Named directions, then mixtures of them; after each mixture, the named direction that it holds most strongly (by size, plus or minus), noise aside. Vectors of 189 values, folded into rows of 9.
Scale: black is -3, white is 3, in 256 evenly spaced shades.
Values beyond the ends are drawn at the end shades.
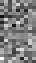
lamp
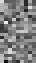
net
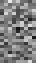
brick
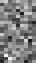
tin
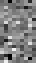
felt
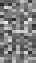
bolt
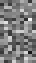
bolt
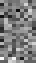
lamp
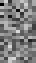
tin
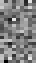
net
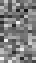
lamp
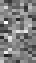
net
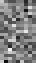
net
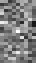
tin
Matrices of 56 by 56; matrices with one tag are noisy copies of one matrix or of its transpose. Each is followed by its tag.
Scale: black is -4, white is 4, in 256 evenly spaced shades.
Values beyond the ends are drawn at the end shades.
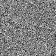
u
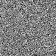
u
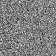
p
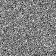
u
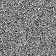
p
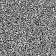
p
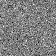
u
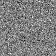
p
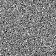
u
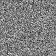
p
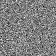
p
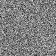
u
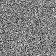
p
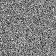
p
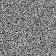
p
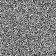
u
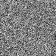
u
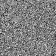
u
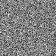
u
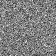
u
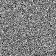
u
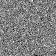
u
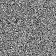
p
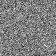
u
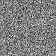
p
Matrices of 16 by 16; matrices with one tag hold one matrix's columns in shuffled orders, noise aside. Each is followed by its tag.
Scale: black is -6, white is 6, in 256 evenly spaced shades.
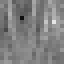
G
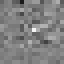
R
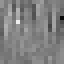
G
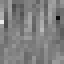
G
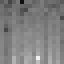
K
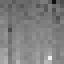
K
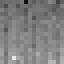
K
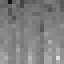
K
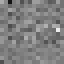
R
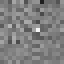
R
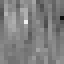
G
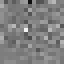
R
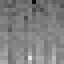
K
